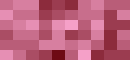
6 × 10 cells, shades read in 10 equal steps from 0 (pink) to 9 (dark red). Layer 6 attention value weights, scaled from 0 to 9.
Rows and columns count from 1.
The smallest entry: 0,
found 2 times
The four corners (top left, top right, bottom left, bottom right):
3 4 1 6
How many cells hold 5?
5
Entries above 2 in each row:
7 8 5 8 7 8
